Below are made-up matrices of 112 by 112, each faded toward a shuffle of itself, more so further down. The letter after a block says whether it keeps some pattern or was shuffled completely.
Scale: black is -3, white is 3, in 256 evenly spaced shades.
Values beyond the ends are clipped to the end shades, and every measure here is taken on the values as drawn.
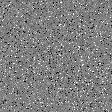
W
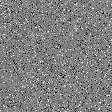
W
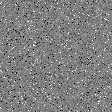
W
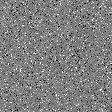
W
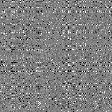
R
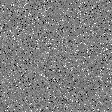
W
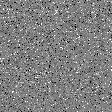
W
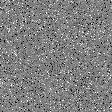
W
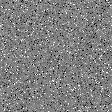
W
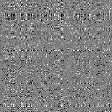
R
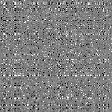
R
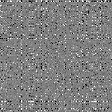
R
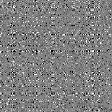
R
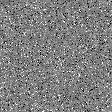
W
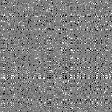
R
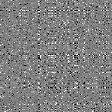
R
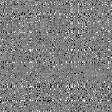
R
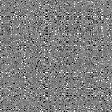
R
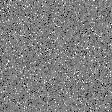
W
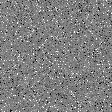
W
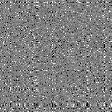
R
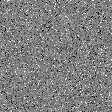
W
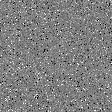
W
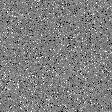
W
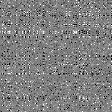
R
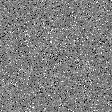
W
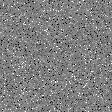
W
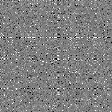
R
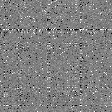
R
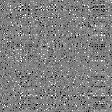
R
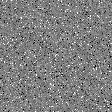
W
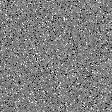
W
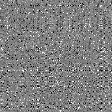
R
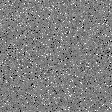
W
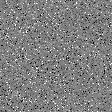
W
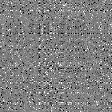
R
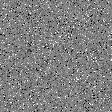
W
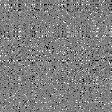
R
